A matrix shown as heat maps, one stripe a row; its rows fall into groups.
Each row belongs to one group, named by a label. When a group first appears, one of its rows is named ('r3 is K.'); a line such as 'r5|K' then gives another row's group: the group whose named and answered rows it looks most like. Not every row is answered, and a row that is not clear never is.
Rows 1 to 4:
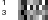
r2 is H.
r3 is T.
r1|T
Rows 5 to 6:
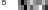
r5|T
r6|H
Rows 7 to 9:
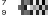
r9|H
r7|H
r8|T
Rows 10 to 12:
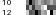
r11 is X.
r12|H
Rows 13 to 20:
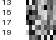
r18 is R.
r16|X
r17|T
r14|R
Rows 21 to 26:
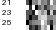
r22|R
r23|T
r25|X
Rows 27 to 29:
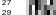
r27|H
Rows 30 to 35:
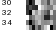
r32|T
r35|H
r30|T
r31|X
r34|T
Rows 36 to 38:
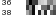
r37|T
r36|X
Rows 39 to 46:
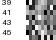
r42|T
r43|R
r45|X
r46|H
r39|X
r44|T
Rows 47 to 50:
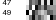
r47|H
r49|X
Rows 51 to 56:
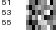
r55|X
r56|H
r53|H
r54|R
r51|H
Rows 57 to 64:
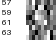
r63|H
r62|R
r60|T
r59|T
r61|X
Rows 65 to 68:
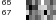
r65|X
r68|X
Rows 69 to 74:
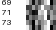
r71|X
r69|H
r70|X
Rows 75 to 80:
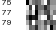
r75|X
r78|X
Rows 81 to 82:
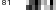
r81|H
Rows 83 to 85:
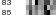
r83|R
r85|R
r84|R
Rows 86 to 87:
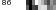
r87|X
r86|T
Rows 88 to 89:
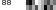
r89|R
